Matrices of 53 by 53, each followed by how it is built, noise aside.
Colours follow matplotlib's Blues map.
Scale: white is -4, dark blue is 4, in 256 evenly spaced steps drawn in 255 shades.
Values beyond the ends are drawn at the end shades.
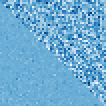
upper triangular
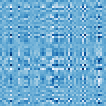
low rank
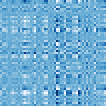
low rank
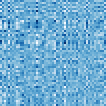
low rank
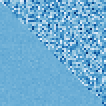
upper triangular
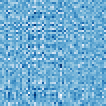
low rank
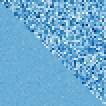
upper triangular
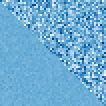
upper triangular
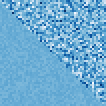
upper triangular
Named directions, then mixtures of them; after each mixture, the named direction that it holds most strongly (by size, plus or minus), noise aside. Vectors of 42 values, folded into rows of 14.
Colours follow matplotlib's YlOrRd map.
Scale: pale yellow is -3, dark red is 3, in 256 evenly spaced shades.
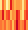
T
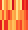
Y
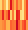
T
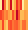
Y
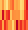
T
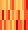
T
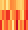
T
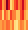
T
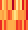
Y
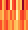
T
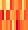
T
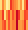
T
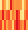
T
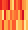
T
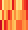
Y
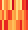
Y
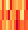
T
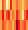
T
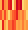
Y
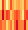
T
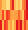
Y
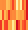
Y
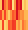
Y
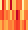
T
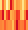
T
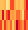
T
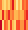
Y
